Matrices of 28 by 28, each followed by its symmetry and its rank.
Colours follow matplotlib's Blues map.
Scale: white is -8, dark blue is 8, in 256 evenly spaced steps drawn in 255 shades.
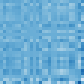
antisymmetric, rank two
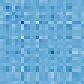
symmetric, rank three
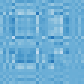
antisymmetric, rank two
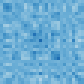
symmetric, rank three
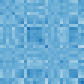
symmetric, rank three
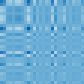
symmetric, rank one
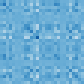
symmetric, rank three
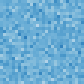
antisymmetric, full rank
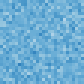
antisymmetric, full rank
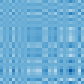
symmetric, rank one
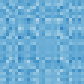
antisymmetric, rank two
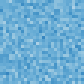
antisymmetric, full rank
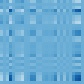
symmetric, rank one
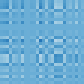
symmetric, rank one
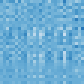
neither, rank three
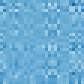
neither, rank three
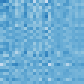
neither, rank three
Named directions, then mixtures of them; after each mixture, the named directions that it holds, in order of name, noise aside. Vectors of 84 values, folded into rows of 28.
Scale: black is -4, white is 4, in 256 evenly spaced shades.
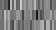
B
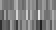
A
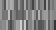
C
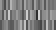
A, B, C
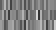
A, B, C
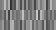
B, C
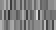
A, B, C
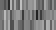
B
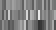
A, C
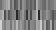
A, B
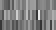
A, B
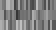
A, B, C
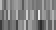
A, C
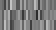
B, C
